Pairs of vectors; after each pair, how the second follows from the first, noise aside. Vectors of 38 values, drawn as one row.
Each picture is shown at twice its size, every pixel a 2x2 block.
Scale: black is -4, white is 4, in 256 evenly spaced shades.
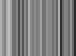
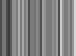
negated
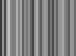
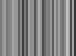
reversed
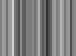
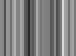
reversed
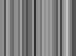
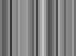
wrapped around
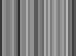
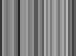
copied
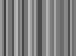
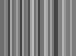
wrapped around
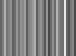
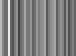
wrapped around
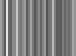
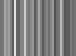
wrapped around
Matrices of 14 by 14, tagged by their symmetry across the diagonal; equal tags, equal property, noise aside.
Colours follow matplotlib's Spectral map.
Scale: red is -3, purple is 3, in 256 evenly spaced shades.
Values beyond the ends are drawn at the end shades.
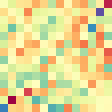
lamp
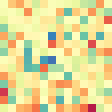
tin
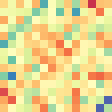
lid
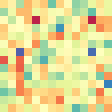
tin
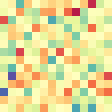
lamp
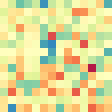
tin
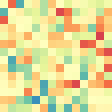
lamp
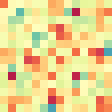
lid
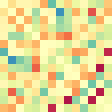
lid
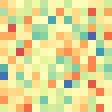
tin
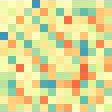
lid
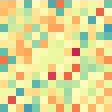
lid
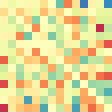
lamp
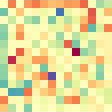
lamp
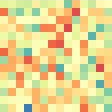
tin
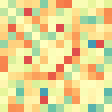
lid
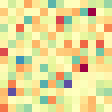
lamp
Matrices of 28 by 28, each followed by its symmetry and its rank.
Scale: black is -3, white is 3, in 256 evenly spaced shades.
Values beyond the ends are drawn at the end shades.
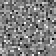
antisymmetric, full rank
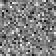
antisymmetric, full rank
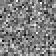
antisymmetric, full rank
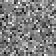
antisymmetric, full rank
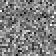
neither, full rank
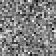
antisymmetric, full rank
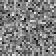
neither, full rank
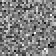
antisymmetric, full rank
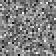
antisymmetric, full rank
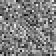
antisymmetric, full rank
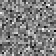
neither, full rank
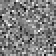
antisymmetric, full rank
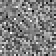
antisymmetric, full rank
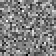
neither, full rank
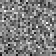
neither, full rank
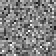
neither, full rank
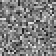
antisymmetric, full rank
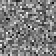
neither, full rank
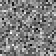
neither, full rank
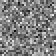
neither, full rank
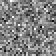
neither, full rank
